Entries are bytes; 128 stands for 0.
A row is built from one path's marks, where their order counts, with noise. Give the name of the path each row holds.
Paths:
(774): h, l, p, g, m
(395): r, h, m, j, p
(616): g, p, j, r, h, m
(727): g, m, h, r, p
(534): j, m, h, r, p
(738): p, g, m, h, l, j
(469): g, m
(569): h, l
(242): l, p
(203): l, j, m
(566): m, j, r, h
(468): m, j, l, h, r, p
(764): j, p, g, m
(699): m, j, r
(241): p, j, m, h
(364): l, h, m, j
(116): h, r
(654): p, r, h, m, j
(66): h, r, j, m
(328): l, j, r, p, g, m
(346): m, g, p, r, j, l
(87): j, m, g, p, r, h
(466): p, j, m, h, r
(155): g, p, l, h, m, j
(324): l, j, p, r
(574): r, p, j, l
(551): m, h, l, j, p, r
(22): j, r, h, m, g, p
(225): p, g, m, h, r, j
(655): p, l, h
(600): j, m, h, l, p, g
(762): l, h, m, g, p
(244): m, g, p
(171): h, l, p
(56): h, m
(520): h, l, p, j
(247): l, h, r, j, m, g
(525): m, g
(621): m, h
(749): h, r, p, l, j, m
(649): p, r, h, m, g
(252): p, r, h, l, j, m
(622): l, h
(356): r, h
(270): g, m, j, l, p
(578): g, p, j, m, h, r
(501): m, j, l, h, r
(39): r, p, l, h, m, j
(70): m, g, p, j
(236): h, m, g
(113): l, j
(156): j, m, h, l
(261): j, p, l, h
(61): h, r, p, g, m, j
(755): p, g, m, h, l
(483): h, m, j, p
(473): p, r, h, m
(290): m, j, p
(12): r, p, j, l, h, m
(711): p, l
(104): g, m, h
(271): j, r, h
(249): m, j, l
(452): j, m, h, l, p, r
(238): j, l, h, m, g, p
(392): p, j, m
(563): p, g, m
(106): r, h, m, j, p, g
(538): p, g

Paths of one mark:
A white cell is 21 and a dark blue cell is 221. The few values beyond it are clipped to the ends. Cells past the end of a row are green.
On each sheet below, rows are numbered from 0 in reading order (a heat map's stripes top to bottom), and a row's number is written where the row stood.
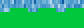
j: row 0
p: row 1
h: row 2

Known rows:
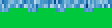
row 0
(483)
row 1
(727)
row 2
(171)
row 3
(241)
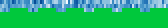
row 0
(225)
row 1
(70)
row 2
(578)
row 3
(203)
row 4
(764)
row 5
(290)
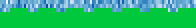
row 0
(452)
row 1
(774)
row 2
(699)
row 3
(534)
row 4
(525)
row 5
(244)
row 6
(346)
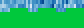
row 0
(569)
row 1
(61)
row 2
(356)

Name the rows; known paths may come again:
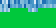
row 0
(156)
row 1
(22)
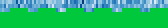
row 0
(616)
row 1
(392)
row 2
(600)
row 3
(116)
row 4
(238)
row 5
(551)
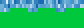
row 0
(534)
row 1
(654)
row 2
(171)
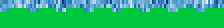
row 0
(244)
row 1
(356)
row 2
(113)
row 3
(270)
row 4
(566)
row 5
(155)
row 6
(569)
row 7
(578)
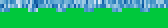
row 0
(621)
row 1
(364)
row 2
(56)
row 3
(466)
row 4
(738)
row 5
(655)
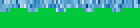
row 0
(252)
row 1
(622)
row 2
(346)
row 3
(271)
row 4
(649)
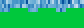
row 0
(727)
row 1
(469)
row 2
(70)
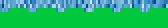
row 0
(241)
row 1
(483)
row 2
(236)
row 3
(261)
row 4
(104)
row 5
(61)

